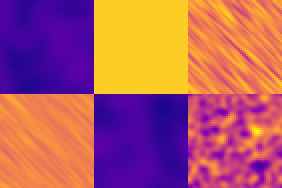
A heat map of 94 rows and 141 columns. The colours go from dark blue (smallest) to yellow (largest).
It is made of 2 by 3 panels. Panel 1,1: very low, smooth, faint in contrast. Panel 1,2: very high, flat. Panel 1,3: high, slanting down to the right. Panel 2,1: high, slanting down to the right, faint in contrast. Panel 2,2: very low, smooth, faint in contrast. Panel 2,3: middling, blotchy, strong in contrast.
